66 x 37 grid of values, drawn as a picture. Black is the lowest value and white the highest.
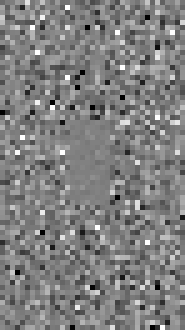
An odd patch, calmer than its surroundings, sits in the centre. No regular stripes run through it. A few values lie far out on both sides of the bulk. The centre is the calmest part. Neither half mirrors the other.
